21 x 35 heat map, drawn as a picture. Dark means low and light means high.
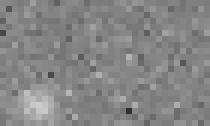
On average the colour sits 50% of the way up the scale. A single bump stands in the bottom left. The ninth with the highest average is the bottom left.
